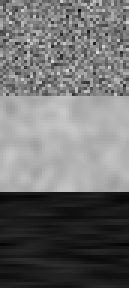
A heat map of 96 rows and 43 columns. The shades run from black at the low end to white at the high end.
The table splits into 3 rows of 1 panel. Panel 1,1: middling, fine-grained, strong in contrast. Panel 2,1: high, blotchy, faint in contrast. Panel 3,1: very low, streaked across, faint in contrast.
